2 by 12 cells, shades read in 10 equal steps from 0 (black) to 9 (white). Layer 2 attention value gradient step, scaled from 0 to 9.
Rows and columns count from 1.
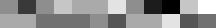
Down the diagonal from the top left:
5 6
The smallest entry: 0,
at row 1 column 10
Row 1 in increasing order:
0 1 2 5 5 5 6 6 7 7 8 9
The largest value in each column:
6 6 5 7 6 6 8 6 6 8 7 9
